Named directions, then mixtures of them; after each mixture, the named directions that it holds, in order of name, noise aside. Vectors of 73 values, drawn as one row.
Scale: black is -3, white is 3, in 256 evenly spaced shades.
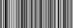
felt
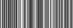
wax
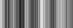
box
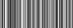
felt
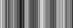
box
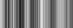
box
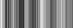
box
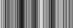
box, wax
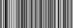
felt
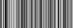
felt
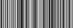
wax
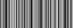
felt, wax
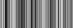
box, felt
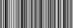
felt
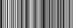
box, wax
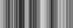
box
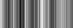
box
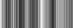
box
